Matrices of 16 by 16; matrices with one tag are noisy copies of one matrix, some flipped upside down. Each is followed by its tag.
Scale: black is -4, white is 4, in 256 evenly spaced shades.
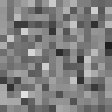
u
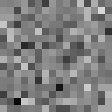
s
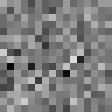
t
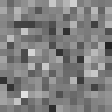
u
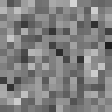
u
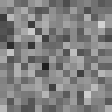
t
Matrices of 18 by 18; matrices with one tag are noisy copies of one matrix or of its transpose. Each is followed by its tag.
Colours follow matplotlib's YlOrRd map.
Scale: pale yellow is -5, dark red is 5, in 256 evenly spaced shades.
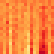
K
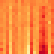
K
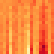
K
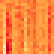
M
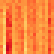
M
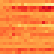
M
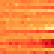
K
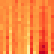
K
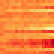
K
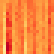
M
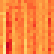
M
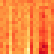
K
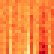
K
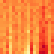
K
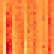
M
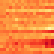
K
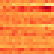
M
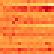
M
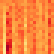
M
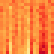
K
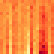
K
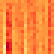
M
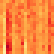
M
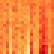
K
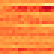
M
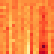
K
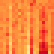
K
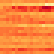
M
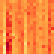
M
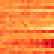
K
